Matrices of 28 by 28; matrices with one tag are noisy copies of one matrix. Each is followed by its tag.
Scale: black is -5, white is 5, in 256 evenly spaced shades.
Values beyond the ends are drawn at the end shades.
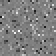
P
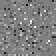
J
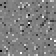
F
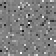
F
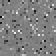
P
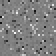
P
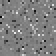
P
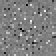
J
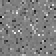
P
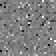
F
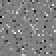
P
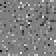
F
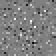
J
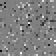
F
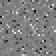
P
